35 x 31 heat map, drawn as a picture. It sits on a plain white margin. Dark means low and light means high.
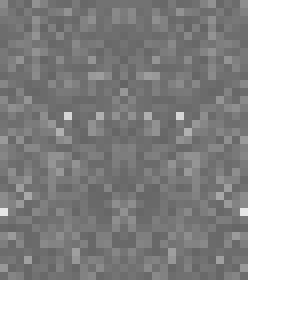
Grain: fine. Seam: none. Odd rows or columns: none. Mirror symmetry: left to right. Histogram: skewed, a long tail of high values. Stripes: none. Slope: none.
